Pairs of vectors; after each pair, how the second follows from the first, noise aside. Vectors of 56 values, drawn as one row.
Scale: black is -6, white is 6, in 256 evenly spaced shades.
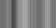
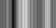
scaled up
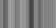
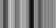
scaled up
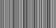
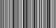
scaled up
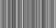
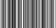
scaled up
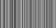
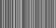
sign-scrambled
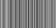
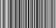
scaled up
